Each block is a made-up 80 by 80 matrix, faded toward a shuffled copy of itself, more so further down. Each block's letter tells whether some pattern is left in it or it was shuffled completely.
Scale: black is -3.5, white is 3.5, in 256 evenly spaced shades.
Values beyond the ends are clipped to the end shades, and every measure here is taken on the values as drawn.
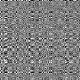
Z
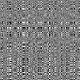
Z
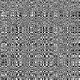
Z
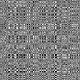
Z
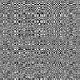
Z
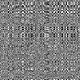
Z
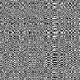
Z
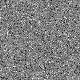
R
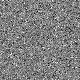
R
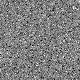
R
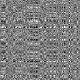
Z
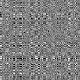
Z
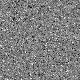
R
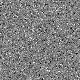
R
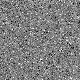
R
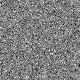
R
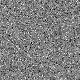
R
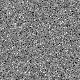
R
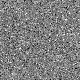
R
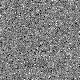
R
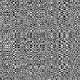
Z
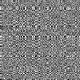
Z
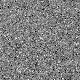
R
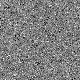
R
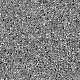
R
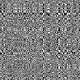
Z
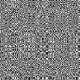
Z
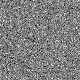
R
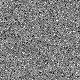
R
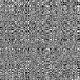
Z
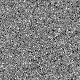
R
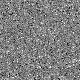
R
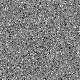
R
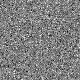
R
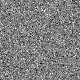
R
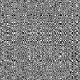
Z
